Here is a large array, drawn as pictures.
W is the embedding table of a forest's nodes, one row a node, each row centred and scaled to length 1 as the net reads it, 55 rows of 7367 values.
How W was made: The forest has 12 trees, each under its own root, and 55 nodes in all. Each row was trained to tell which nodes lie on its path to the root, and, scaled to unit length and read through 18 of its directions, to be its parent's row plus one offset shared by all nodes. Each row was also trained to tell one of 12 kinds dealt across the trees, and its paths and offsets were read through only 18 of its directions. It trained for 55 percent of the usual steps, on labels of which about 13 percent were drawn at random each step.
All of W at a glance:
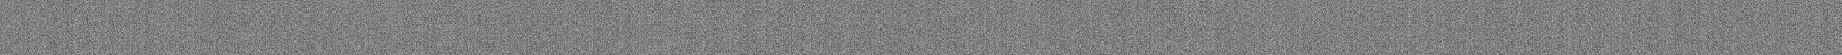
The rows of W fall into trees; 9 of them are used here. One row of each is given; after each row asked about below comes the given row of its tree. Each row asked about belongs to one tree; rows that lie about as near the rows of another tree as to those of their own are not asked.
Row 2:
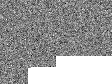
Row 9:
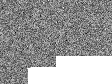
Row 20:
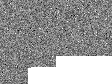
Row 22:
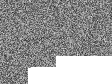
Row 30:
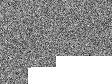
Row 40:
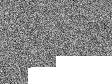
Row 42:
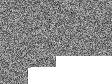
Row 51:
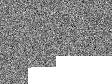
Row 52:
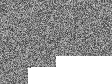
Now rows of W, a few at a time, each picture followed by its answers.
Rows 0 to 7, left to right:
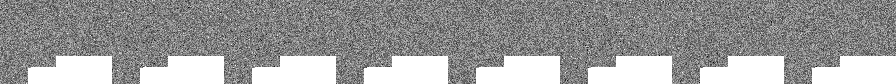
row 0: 22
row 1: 51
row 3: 40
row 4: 42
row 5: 20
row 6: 2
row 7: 51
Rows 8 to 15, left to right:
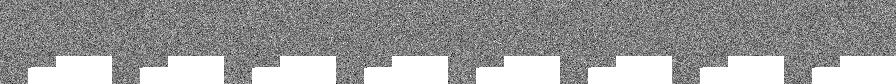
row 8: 9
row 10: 2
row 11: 51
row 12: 51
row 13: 30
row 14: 9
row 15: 40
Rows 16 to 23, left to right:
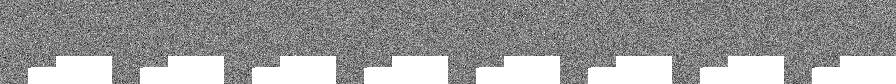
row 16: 9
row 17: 20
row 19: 20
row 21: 9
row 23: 40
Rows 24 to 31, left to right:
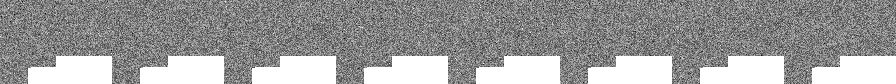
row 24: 42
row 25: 42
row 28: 30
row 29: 52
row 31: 22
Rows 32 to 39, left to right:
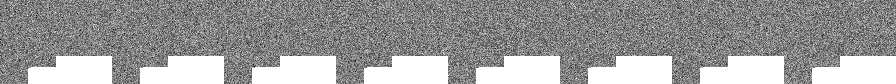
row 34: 30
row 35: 9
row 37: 20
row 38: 20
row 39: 2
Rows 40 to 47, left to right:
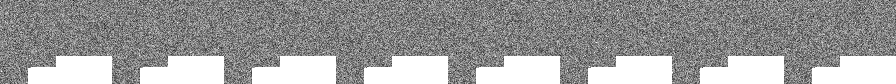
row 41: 42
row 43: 51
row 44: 42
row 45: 20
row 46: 52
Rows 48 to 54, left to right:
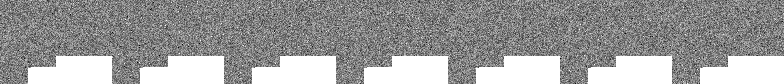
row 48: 22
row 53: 40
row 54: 2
